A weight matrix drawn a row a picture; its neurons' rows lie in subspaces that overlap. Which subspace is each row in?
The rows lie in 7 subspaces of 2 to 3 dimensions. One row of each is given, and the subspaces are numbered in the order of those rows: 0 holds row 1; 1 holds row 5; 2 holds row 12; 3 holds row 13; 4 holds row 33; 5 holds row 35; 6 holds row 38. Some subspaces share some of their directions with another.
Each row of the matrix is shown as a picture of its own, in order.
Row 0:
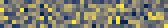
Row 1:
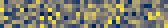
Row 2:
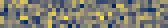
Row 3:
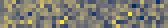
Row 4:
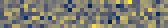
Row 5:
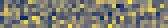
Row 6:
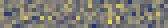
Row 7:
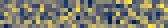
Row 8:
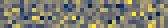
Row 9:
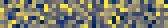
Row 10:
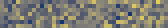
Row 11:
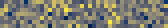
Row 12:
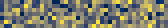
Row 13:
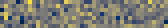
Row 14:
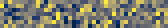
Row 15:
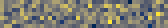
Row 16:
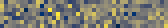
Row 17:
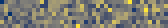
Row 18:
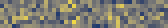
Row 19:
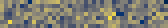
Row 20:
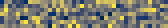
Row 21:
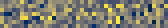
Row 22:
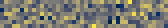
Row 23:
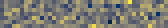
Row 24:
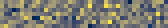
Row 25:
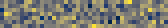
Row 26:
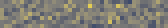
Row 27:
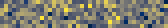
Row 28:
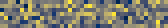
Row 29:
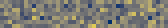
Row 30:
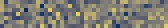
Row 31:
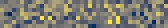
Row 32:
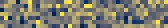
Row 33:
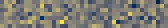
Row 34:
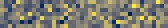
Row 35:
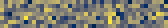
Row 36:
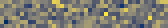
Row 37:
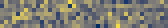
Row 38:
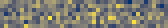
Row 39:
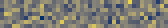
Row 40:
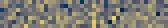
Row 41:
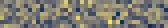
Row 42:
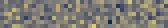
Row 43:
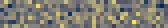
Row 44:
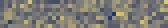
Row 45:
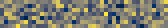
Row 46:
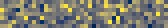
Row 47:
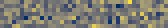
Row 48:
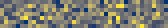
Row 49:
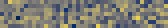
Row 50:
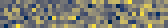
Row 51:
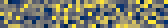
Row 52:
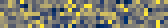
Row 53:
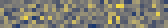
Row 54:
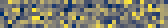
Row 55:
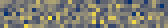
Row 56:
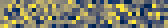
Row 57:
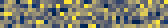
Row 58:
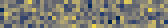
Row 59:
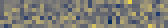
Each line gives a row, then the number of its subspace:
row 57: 3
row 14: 0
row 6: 1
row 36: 2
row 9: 6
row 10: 4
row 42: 5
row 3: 4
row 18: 0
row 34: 4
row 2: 1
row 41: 6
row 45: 2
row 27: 1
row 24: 0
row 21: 1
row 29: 5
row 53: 2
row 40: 6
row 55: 6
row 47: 0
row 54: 5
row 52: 3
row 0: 0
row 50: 4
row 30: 0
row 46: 6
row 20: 1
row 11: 1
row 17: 1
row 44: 5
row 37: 0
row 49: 5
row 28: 3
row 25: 3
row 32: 3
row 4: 3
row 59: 6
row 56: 4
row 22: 0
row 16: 0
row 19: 5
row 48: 2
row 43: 6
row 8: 5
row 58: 3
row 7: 6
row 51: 5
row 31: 1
